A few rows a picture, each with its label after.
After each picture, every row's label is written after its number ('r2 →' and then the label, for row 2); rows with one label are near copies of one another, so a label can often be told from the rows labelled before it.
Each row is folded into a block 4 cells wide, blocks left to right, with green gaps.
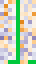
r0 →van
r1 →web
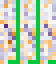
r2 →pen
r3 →pen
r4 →pen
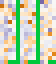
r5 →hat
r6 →hat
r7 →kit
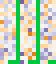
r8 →web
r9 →kit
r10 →van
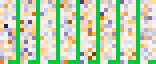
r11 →pen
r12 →web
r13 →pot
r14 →hat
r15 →kit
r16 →pot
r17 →kit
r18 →van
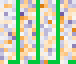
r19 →pen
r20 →pot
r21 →hat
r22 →pot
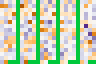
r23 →hat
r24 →hat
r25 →web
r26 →web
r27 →pen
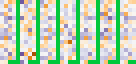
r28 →van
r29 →kit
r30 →van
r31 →pen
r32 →van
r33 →van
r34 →van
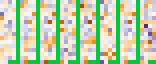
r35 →pot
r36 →hat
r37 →hat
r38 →web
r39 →hat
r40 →kit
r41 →hat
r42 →pen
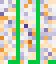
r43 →pot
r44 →pen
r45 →van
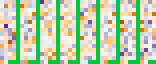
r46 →pen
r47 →hat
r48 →kit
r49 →kit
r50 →pot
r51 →hat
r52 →web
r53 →web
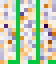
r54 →pen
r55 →pot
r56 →pen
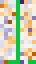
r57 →hat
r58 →kit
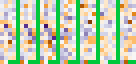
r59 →pen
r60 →pen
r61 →pen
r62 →van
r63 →hat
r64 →pot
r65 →hat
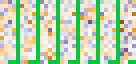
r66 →pot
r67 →hat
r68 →kit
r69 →web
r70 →pot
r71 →pot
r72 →web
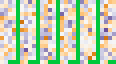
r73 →pot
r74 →web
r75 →van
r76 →pot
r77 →kit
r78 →van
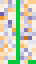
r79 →pot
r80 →van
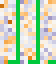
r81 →hat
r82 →kit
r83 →van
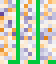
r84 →pot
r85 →van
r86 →van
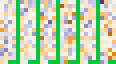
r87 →web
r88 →pot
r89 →pot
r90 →hat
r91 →pot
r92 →kit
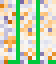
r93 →hat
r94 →kit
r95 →kit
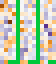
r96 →hat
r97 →web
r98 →pen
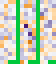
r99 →van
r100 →pen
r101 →pot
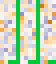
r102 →web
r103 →pot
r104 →hat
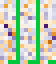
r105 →pen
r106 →van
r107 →pen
